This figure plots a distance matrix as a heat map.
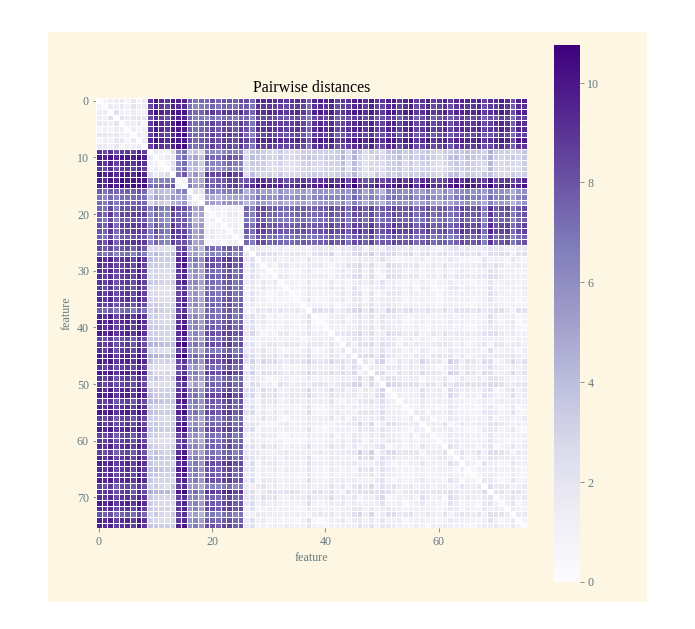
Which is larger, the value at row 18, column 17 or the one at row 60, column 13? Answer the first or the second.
the second
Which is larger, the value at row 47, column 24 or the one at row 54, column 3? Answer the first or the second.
the second
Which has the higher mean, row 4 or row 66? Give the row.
4
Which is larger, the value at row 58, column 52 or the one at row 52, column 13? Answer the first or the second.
the second
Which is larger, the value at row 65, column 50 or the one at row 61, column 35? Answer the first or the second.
the first
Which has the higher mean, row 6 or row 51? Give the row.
6
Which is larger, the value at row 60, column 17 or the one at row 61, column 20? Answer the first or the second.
the second
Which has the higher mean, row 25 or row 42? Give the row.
25
